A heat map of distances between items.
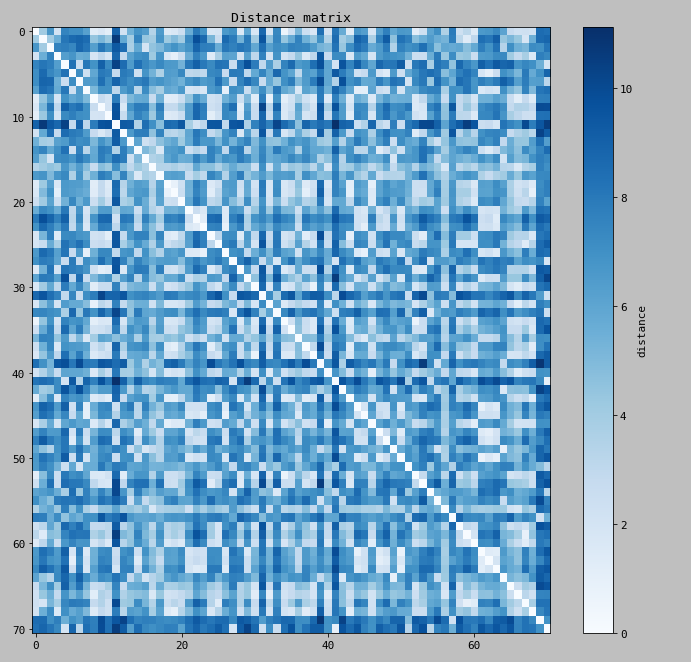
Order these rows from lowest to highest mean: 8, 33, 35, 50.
8, 35, 50, 33
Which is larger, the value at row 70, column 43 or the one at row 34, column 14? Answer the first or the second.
the first
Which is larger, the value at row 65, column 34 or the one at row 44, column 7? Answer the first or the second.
the first
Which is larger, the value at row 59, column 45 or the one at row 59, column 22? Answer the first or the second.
the second
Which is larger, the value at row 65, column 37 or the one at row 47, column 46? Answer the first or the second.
the second
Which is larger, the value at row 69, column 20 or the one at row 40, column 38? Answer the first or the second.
the first
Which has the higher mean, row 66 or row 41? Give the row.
41
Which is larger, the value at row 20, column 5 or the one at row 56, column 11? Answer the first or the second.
the first
